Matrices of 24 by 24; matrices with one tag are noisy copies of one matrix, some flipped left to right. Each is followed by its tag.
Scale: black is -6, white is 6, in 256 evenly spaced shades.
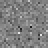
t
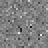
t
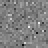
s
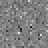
t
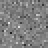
s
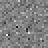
t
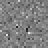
t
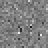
t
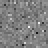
s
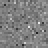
s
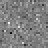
s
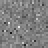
s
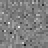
s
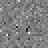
t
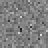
t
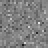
s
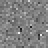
t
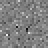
t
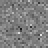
t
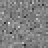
s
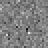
t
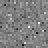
s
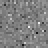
s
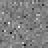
s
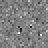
t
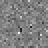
t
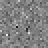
t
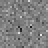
t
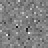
t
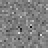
t
